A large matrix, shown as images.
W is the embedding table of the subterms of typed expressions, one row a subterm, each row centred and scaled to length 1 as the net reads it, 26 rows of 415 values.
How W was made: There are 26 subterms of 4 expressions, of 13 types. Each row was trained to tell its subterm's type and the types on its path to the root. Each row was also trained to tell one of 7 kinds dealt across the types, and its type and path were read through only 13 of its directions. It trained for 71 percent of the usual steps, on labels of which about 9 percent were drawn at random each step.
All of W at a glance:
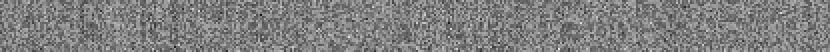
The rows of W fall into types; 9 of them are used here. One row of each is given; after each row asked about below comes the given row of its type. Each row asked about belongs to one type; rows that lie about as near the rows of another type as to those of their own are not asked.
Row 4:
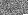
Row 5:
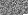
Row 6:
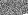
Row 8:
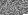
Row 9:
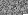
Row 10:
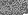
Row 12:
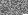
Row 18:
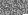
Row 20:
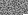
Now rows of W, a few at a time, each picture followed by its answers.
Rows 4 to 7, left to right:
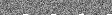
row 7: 8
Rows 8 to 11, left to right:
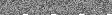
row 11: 12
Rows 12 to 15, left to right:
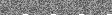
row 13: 12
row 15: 8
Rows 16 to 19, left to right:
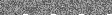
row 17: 12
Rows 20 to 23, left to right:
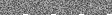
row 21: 5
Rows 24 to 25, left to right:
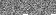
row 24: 18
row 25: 18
